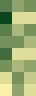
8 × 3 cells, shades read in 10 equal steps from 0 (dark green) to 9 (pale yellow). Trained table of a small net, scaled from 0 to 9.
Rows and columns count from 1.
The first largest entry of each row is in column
2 2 2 3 2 2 1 1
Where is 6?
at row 3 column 2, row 4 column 3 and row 6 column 2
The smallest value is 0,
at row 2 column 1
